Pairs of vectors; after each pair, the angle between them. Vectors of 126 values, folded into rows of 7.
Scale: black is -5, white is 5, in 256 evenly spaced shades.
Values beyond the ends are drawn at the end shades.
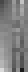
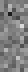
orthogonal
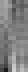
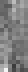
nearly opposite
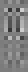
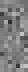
partly aligned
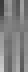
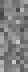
partly aligned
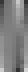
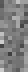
partly aligned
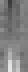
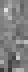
partly opposed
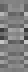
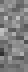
partly opposed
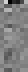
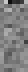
nearly parallel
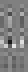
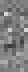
partly opposed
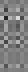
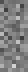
partly aligned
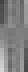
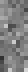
partly opposed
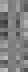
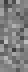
orthogonal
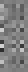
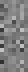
nearly opposite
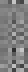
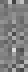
nearly opposite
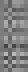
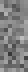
partly aligned
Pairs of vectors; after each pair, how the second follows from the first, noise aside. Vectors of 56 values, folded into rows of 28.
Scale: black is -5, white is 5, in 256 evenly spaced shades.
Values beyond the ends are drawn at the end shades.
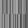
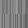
shrunk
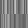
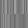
shrunk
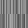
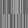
reversed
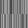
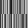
scaled up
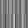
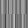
copied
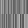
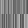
copied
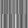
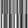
scaled up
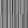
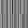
copied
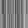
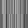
negated
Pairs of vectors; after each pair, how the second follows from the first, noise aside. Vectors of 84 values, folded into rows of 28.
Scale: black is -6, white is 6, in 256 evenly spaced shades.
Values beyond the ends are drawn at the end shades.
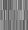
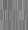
shrunk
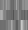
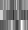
scaled up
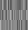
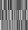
scaled up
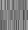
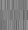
shrunk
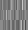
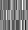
scaled up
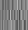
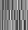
scaled up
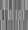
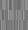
shrunk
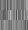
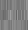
shrunk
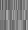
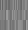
shrunk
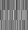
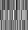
scaled up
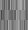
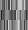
scaled up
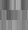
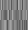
shuffled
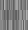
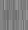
shrunk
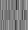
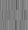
shrunk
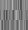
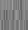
shrunk
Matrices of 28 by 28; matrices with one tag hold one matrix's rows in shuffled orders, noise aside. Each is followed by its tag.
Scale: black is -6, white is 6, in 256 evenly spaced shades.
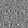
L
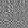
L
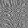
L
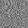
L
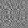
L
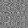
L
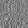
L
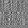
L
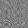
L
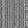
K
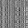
K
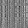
K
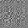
L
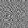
L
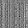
K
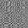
L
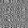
L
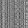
K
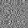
L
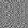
L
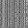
K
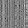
K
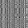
K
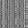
K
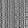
K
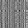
K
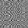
L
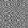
L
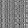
K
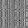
K
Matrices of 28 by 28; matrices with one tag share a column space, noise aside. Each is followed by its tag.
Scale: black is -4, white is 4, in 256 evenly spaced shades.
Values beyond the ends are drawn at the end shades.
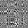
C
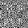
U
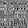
U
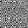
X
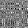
U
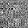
U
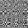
C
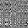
C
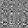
C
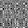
U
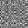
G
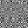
X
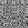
G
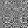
X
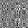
U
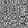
G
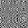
X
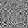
C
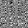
G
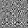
C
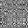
C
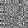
G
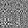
C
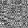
G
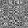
G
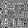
U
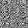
G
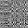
C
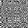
X
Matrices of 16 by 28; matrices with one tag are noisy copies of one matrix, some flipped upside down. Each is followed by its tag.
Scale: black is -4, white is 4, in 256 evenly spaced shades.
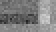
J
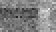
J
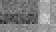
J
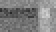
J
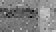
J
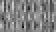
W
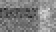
J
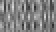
W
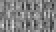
W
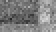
J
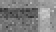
J
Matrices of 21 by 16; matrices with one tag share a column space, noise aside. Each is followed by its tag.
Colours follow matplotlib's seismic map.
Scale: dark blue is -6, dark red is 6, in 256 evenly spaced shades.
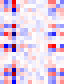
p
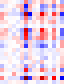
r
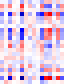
r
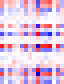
p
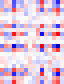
p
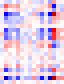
r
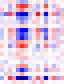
r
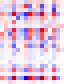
r
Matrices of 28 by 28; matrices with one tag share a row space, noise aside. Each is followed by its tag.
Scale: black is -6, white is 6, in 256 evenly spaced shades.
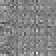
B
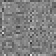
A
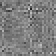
A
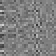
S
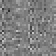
A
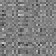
S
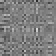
B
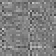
A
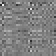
A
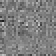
S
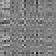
B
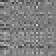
B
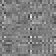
A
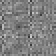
A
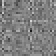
A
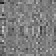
S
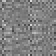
A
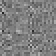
A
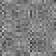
A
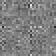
A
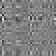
A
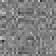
S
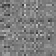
B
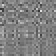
S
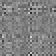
A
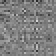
B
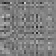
B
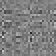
A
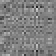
B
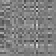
B
